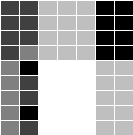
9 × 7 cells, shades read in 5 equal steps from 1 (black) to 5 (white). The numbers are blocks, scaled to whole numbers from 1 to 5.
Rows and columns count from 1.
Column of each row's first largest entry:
3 3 3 3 3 3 3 3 3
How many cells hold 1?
10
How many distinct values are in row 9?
4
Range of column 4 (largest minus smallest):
1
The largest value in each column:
3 3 5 5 5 4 4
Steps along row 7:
down up same same down same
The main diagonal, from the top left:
2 2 4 4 5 4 4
